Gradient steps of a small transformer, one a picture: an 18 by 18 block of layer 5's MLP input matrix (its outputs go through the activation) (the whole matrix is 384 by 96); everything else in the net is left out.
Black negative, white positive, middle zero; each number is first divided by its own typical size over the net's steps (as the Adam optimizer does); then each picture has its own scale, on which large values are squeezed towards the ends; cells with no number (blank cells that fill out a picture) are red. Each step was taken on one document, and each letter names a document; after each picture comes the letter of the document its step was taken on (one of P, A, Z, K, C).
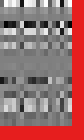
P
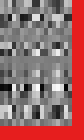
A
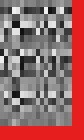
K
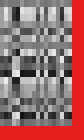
K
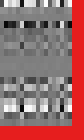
P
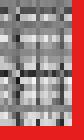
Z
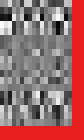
A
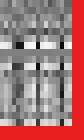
Z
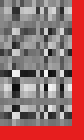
K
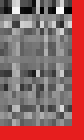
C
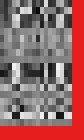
C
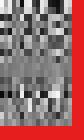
A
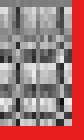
Z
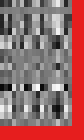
A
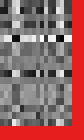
C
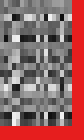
K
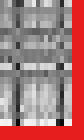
Z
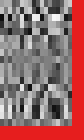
A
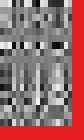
A
